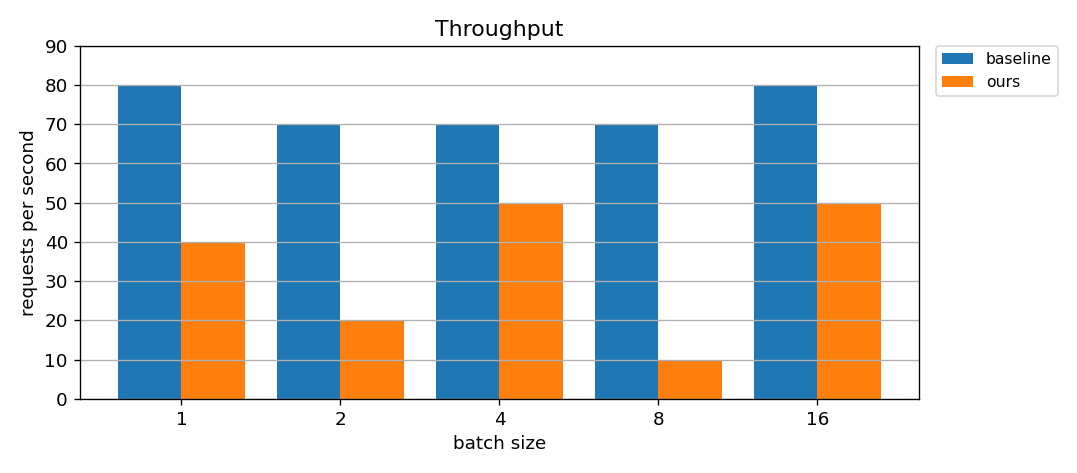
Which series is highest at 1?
baseline
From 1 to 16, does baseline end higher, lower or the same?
the same
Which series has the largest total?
baseline
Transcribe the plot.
Title: Throughput
x-axis: batch size, ticks 1 2 4 8 16
y-axis: requests per second, ticks 0 10 20 30 40 50 60 70 80 90
Legend: baseline, ours
Values:
baseline: 80 70 70 70 80
ours: 40 20 50 10 50
